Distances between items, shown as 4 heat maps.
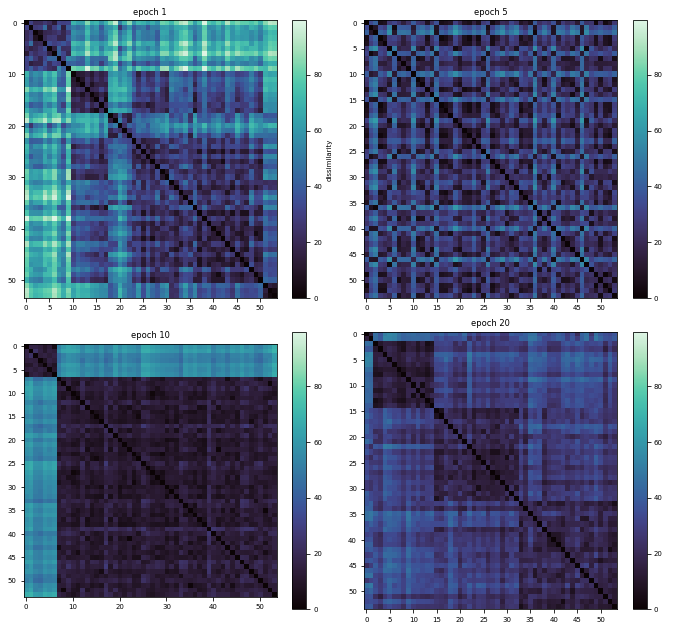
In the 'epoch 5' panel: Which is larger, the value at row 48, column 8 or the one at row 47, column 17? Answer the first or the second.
the second
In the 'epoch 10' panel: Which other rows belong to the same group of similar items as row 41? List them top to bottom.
7, 8, 9, 10, 11, 12, 13, 14, 15, 16, 17, 18, 19, 20, 21, 22, 23, 24, 25, 26, 27, 28, 29, 30, 31, 32, 33, 34, 35, 36, 37, 38, 39, 40, 42, 43, 44, 45, 46, 47, 48, 49, 50, 51, 52, 53
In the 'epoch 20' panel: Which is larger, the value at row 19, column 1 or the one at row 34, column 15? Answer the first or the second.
the first
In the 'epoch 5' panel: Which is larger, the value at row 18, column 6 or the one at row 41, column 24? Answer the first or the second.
the first
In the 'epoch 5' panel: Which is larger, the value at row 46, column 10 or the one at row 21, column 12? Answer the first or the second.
the second
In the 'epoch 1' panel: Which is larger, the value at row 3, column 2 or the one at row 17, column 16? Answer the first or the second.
the second
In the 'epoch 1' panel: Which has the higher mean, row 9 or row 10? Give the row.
9
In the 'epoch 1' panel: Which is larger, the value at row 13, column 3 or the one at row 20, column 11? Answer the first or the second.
the first
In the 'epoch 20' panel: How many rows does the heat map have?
54
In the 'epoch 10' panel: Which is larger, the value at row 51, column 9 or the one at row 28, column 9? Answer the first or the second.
the first
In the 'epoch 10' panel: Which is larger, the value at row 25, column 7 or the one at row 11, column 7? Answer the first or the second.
the first
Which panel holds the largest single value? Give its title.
epoch 1
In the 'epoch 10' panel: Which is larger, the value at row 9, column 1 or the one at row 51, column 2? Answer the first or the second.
the first
